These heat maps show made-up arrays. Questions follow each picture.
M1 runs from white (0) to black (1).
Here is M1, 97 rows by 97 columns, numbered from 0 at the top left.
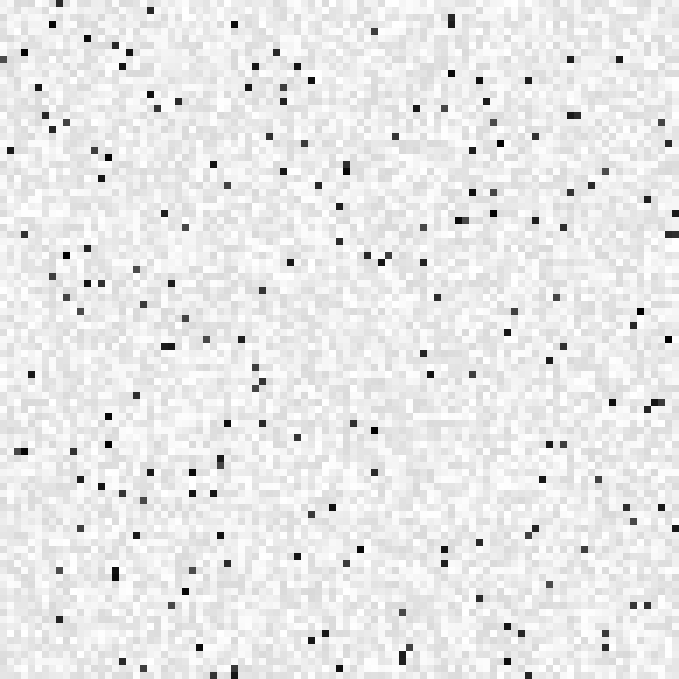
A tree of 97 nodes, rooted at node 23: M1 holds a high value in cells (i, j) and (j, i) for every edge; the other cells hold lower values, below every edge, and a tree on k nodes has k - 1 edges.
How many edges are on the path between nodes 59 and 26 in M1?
5
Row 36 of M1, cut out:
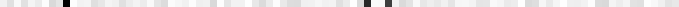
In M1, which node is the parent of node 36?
9
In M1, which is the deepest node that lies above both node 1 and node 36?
70
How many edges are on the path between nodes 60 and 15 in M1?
4
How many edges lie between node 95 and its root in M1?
4
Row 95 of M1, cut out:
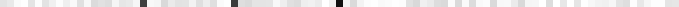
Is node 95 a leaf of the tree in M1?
no
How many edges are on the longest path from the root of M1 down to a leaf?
6
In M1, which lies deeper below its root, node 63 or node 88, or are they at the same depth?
node 88
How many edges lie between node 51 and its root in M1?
5
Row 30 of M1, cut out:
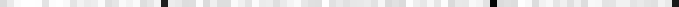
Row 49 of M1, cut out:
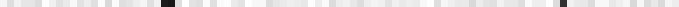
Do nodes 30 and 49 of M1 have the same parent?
yes
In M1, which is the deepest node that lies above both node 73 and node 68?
11
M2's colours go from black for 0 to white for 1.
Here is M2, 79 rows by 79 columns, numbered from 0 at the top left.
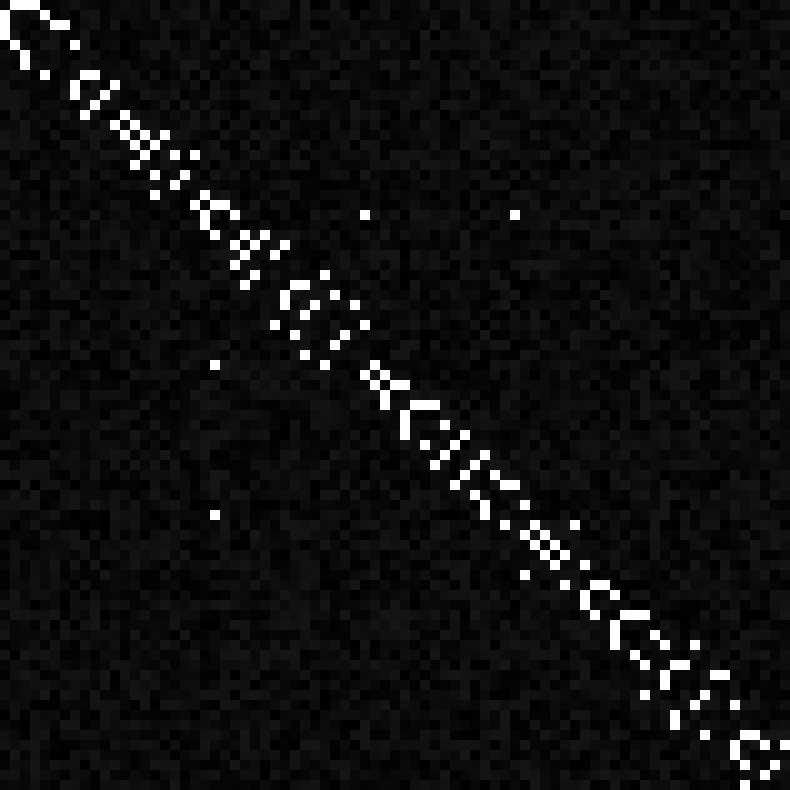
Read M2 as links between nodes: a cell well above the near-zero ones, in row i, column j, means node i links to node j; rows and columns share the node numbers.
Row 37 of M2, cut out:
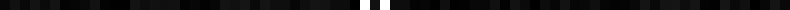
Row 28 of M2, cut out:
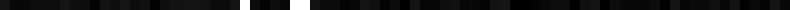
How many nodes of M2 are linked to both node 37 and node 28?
0
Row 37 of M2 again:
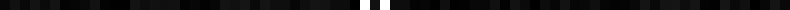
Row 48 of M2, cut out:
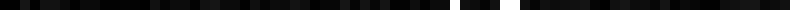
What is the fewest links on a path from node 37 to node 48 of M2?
4
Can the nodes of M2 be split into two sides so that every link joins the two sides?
no
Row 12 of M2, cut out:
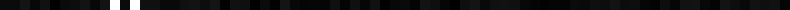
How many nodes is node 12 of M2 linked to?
2
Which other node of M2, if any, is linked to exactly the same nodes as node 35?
node 31
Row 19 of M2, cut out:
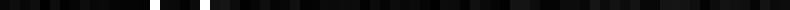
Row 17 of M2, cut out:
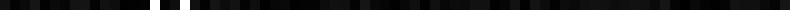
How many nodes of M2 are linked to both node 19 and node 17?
1
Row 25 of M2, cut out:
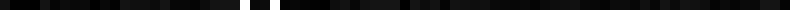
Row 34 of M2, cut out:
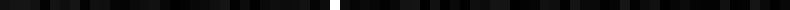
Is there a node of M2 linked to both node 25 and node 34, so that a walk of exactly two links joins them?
no
